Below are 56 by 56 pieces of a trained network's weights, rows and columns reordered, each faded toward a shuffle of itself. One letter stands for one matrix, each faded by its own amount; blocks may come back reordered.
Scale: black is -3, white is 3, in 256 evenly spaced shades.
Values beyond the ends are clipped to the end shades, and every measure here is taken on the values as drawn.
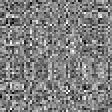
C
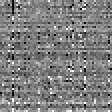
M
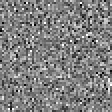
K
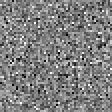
K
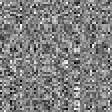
C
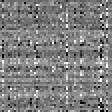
M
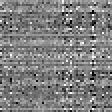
M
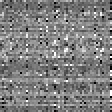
M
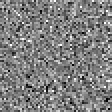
K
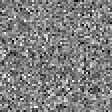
K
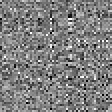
C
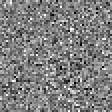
K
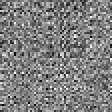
C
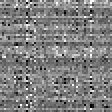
M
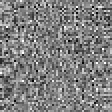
C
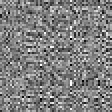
C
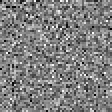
K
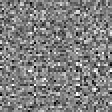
C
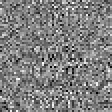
C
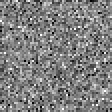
K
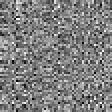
C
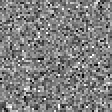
K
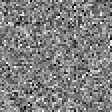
K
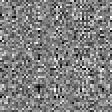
C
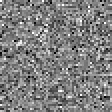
K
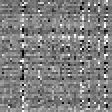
M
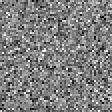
K
